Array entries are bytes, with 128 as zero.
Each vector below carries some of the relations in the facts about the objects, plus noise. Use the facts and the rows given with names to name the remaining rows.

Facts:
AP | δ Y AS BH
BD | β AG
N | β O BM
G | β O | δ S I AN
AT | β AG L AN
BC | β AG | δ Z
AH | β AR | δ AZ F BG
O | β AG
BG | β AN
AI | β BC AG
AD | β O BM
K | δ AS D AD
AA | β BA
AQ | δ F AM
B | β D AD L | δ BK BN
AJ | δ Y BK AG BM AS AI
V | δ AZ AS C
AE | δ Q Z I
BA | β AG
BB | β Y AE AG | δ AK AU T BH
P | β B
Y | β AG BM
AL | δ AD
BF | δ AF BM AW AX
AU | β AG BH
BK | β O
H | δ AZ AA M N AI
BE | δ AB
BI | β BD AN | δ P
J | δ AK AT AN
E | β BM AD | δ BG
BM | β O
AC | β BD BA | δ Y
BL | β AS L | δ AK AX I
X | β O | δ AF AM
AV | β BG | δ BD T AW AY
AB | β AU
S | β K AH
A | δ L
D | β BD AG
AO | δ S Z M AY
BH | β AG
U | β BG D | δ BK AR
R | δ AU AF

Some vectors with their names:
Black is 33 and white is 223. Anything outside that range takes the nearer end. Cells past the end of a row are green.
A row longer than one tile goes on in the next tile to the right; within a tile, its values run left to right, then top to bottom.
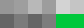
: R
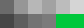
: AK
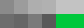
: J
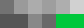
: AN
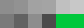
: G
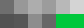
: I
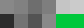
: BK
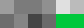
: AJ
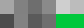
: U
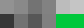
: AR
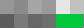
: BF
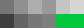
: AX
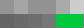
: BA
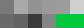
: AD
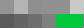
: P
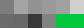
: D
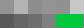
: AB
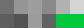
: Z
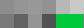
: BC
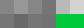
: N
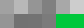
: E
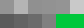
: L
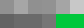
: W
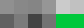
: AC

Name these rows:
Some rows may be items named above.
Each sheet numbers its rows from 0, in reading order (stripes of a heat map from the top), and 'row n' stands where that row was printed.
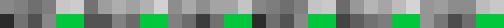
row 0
BK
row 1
AN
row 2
AL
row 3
BK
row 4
AK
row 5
V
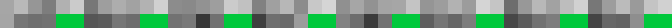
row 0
AH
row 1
AT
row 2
AP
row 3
AF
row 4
AL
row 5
R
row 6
AK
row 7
AU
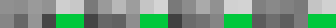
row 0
AO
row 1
AU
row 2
AW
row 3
AI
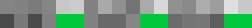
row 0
AG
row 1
AZ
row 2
AV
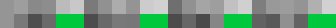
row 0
V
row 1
BD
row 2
BH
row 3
Q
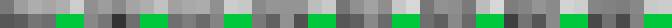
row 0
AT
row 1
K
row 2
X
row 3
BC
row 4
AY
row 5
M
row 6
BM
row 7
AG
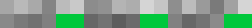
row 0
AQ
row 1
BB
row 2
BG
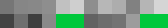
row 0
Y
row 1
AM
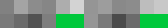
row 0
C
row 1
V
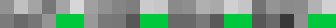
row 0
F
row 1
H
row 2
BL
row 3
AS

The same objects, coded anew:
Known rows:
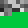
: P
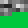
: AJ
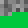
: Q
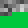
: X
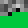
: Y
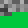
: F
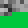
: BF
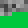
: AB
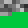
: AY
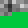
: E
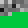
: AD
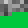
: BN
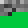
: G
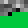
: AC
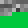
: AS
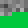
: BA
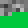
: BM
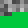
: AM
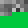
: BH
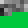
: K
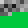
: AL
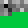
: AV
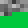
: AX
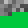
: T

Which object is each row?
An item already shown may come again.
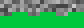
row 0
F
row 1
AI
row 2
AS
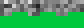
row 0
H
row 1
BL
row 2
AI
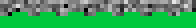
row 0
Y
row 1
AN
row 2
V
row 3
K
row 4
BB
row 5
J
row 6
BK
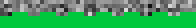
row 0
AQ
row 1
AI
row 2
BF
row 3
AO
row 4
AU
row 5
AP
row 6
BG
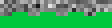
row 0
I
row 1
AH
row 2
AS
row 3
AF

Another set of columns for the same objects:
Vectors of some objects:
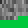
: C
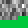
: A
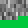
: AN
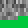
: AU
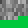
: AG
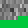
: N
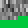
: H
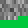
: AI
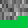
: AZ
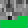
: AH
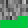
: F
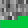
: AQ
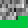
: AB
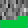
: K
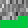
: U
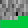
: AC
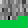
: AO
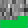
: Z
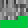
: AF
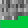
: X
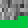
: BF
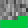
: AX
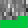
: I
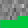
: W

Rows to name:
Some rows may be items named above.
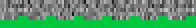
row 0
R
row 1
BH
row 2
AP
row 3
BH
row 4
AS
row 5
BB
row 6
X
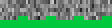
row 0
BL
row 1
BG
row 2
M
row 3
AQ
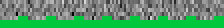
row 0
AC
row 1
Y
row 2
AJ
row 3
AO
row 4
V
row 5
AV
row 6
AM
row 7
AI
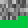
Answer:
J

